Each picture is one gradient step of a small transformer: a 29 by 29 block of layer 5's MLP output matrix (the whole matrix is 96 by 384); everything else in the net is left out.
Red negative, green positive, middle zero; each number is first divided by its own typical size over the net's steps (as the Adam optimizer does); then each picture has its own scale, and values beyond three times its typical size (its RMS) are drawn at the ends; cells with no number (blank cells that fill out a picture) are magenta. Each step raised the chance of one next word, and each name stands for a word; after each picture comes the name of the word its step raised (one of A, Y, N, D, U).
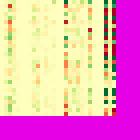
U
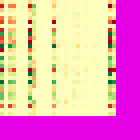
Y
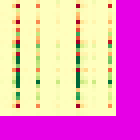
Y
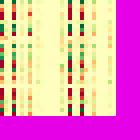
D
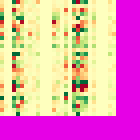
U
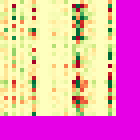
U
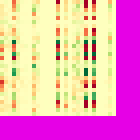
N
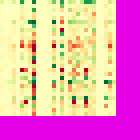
Y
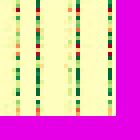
U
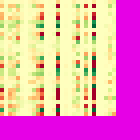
D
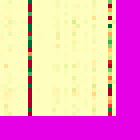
D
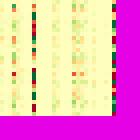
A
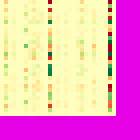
N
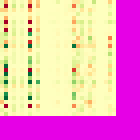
Y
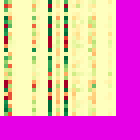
D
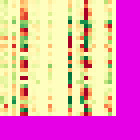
D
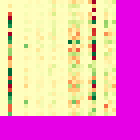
N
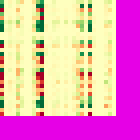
A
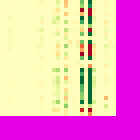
U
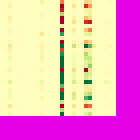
Y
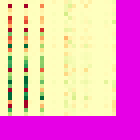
Y
